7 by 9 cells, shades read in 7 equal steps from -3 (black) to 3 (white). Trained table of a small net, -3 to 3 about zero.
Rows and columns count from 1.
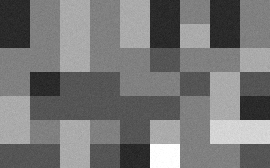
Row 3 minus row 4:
0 2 2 1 0 -1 1 -1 2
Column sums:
-3 -4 3 -3 -2 -2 0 0 -1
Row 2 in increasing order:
-2 -2 -2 0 0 0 1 1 1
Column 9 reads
0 0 1 -1 -2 2 -1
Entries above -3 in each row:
9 9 9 9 9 9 9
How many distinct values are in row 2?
3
